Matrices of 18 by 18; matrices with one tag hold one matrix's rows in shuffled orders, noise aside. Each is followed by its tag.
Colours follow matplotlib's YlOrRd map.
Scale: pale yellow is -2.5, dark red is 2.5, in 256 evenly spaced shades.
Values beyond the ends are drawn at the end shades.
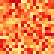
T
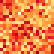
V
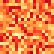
T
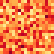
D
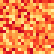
D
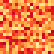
V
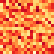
V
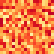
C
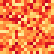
T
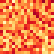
C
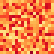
T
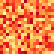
D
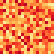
D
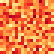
T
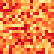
V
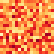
T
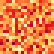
T
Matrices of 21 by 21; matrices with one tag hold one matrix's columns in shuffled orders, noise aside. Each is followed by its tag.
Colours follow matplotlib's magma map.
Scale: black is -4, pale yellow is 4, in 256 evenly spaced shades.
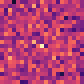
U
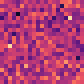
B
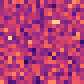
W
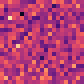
B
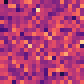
U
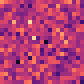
W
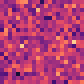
U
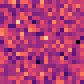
W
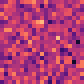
W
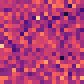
B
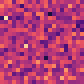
B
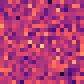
U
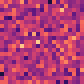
U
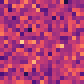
U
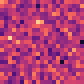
W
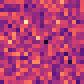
W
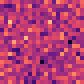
W
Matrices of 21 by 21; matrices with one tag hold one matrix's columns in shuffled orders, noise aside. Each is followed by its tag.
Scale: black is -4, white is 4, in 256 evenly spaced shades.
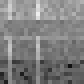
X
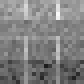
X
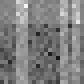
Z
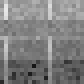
X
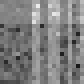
Z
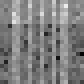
Z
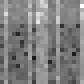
Z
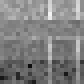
X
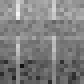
X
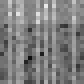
Z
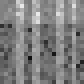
Z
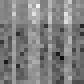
Z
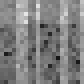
Z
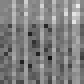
Z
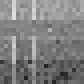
X
